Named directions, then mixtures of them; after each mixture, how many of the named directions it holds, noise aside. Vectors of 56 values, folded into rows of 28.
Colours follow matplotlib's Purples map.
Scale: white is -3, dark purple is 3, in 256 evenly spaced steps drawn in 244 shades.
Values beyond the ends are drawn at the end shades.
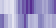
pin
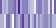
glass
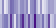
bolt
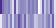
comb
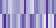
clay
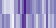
three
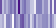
one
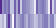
three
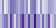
one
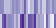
two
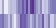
two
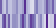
one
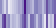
two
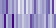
three
